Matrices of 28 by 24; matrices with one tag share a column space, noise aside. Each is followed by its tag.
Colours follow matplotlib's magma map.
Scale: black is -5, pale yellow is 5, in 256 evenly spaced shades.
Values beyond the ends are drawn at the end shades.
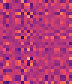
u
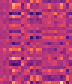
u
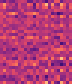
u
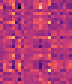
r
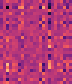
r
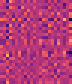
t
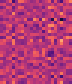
t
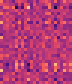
r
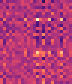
t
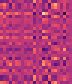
u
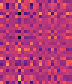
u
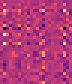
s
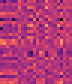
t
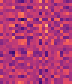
t
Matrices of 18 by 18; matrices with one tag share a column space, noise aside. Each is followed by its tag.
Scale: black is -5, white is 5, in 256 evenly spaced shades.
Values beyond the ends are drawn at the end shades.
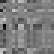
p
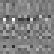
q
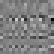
q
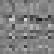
q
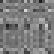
p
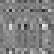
p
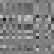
q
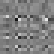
q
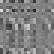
p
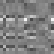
q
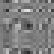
p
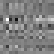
q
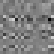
q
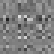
q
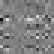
q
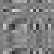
p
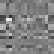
q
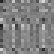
p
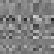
q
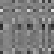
p
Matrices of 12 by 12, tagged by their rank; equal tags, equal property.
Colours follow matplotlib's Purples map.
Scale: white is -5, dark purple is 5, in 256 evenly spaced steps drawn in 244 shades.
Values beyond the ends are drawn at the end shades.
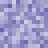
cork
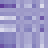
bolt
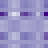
bolt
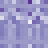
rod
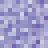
cork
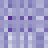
bolt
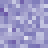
cork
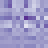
rod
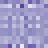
rod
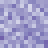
cork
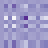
bolt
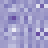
rod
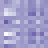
rod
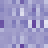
rod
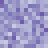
cork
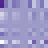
bolt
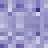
rod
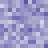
cork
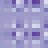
bolt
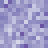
cork
